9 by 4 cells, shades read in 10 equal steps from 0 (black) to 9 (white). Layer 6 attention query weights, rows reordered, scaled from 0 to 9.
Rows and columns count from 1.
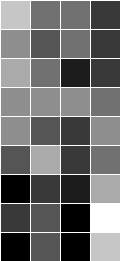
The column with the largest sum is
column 4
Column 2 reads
4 3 4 5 3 6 2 3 3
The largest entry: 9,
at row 8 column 4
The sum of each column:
33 33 19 41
